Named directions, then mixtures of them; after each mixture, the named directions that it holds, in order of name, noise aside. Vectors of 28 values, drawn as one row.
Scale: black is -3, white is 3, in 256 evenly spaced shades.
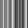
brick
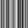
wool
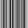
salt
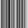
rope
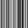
brick, wool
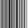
rope, wool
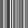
rope, salt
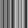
brick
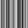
rope, wool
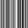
wool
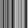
brick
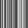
salt, wool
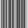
rope, salt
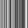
brick, salt
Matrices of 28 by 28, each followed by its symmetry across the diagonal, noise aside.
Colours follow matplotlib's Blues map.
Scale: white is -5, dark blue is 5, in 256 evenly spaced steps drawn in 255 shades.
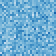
neither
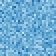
neither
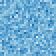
symmetric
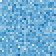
neither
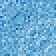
symmetric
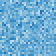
antisymmetric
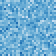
antisymmetric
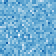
neither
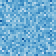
neither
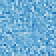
antisymmetric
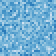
symmetric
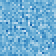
antisymmetric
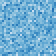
symmetric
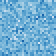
neither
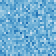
neither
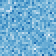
symmetric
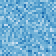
antisymmetric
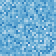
symmetric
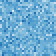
antisymmetric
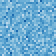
neither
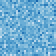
antisymmetric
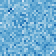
symmetric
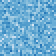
neither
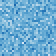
neither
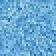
symmetric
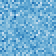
antisymmetric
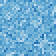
symmetric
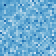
symmetric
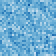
antisymmetric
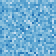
antisymmetric
